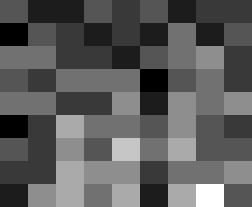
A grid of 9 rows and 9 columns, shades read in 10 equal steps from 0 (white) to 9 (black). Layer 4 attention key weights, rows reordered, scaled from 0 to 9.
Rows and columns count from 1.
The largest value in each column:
9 8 8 8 8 9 8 8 7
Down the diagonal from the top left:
6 6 7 5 4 6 3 5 6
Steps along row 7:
up down up down up down up same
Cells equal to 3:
6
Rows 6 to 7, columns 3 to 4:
3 5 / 4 6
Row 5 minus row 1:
-1 -3 -1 1 -3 2 -4 -2 -3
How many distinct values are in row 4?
4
